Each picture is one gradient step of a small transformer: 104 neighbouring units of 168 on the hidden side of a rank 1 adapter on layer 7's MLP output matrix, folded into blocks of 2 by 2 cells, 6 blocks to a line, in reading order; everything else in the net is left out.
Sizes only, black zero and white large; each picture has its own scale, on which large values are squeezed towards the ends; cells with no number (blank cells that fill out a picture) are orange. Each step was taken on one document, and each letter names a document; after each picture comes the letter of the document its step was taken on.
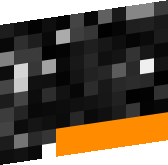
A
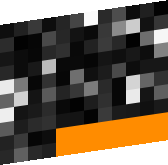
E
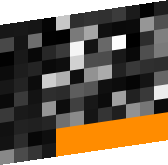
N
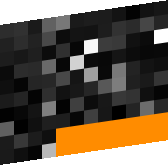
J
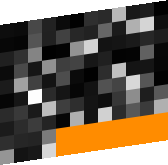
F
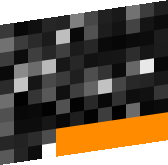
A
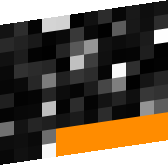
J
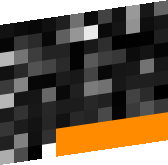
A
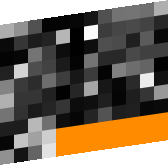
A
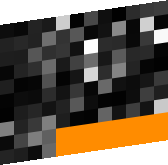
J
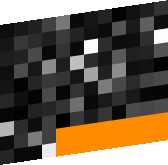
J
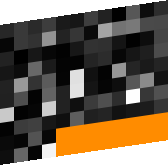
E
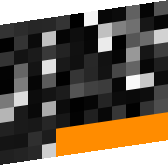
E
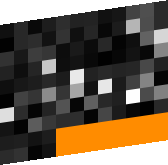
E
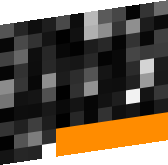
A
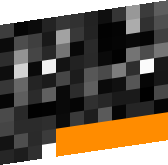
A
